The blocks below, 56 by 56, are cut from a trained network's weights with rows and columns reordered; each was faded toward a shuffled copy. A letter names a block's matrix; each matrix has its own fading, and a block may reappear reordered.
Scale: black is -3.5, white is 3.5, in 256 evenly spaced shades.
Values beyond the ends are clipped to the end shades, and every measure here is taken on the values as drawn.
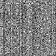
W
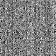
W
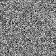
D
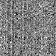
W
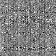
W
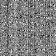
W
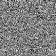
D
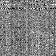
W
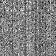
W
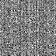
W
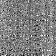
W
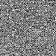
D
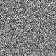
D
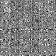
W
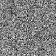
D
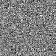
D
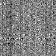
W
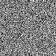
D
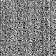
W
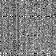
W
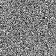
D
